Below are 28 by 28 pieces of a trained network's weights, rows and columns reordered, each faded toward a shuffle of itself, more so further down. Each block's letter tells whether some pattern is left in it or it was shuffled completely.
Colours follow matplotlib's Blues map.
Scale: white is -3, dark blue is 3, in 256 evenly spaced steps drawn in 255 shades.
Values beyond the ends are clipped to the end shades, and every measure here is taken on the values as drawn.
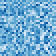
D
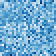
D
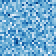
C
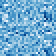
D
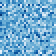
D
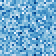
C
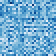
D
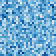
C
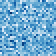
D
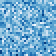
C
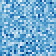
D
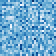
D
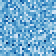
C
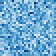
C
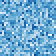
C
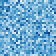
D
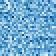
D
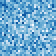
C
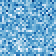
D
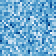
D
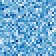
D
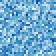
C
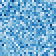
C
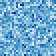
C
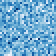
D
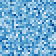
C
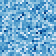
C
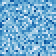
C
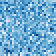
C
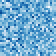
C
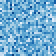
C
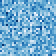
D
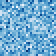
D
